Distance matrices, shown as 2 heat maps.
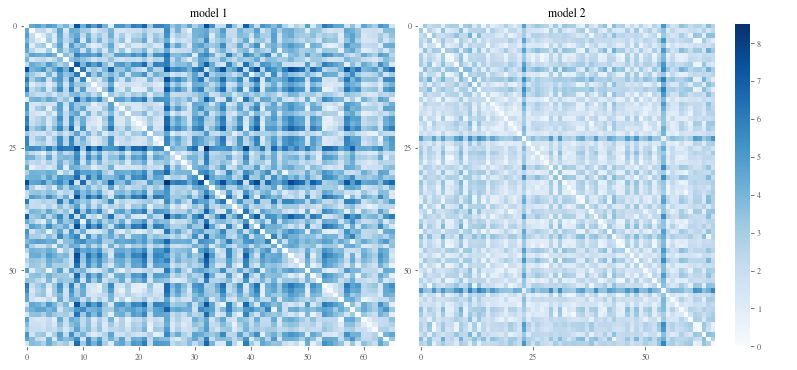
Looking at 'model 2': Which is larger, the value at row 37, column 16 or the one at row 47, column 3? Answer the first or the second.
the first
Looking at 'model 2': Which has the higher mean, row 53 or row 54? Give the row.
54
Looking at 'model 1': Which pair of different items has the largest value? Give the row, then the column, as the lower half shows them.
32, 25
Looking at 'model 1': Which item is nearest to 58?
44
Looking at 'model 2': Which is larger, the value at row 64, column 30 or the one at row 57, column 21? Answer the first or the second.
the first
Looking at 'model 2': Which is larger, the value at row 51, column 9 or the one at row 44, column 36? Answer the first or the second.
the second
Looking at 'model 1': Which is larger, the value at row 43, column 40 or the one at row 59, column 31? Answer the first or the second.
the second
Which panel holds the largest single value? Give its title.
model 1
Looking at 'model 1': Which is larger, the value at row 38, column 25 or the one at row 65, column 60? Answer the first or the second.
the first
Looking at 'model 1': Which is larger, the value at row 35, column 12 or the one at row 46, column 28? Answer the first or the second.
the first
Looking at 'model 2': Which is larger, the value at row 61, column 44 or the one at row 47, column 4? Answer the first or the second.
the first
